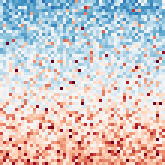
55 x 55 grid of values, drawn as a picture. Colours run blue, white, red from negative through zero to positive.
Values rise toward the bottom. No regular stripes run through it. The grain is fine, like static. No single row or column stands out from its neighbours.
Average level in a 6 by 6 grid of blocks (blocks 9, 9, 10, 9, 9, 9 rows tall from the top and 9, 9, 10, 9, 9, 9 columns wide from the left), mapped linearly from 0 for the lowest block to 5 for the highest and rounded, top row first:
0 0 0 0 0 0
1 1 1 1 1 1
2 2 2 2 2 2
3 3 3 3 3 3
4 4 4 4 4 4
5 5 5 5 5 5
